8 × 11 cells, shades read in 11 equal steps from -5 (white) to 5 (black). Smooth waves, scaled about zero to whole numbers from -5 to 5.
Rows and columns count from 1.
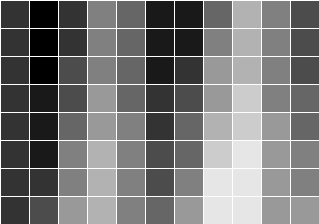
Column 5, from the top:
1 1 1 1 0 0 0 0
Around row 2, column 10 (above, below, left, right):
0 0 -2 2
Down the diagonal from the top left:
3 5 2 -1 0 2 0 -4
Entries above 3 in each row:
3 3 2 1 1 1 0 0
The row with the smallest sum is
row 8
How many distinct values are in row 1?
7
